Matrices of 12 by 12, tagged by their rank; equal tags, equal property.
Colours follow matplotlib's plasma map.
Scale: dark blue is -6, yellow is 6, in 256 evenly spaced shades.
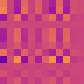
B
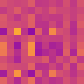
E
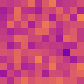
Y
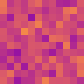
Y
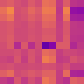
E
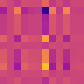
B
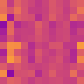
E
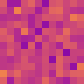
Y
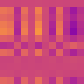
B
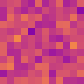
Y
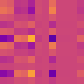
B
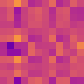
E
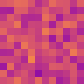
Y
